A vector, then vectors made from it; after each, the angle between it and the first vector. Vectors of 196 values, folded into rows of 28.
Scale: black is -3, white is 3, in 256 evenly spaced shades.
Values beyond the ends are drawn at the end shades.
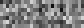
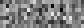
nearly parallel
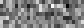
partly opposed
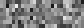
partly aligned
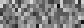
orthogonal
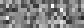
nearly opposite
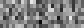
partly aligned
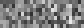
partly aligned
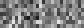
partly opposed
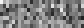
nearly opposite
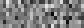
partly opposed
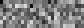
orthogonal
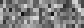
orthogonal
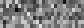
partly opposed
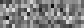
nearly parallel
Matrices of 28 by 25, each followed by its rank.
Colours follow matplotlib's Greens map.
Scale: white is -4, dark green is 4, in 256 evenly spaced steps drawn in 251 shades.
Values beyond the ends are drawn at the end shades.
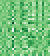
three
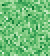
full rank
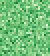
full rank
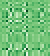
two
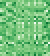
three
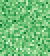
full rank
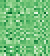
three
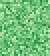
full rank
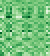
three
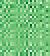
two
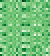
two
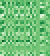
two
